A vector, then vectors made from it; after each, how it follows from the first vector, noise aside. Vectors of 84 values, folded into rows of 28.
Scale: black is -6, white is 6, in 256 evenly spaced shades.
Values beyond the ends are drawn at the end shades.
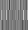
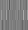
shrunk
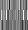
scaled up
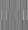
shrunk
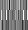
scaled up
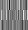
scaled up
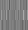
shrunk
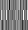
scaled up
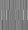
shrunk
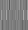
shrunk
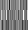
scaled up
